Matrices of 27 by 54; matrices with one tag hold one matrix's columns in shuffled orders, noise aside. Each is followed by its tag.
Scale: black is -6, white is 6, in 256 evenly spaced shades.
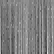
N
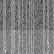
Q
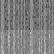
Q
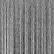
N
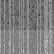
Q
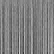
N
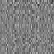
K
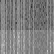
Q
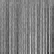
N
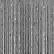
N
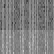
Q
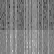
Q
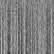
N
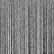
N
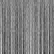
N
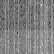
Q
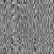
K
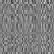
K
